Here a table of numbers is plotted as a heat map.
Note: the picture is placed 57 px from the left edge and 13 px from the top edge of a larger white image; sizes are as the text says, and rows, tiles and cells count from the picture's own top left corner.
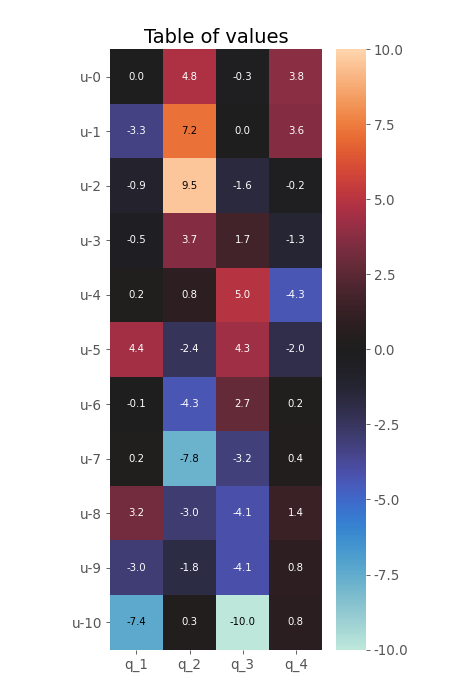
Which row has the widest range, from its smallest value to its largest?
u-2
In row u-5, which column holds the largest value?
q_1
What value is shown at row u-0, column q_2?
4.8
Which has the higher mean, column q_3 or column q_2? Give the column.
q_2
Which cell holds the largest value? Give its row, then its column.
u-2, q_2
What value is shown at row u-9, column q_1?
-3.0
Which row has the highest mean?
u-0
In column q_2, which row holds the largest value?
u-2
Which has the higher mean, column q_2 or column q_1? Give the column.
q_2
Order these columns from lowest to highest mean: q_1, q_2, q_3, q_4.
q_3, q_1, q_4, q_2
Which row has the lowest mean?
u-10
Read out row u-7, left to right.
0.2 -7.8 -3.2 0.4
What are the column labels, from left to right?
q_1, q_2, q_3, q_4
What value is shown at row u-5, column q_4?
-2.0
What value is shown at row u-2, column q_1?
-0.9
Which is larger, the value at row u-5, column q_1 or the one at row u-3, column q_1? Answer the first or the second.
the first
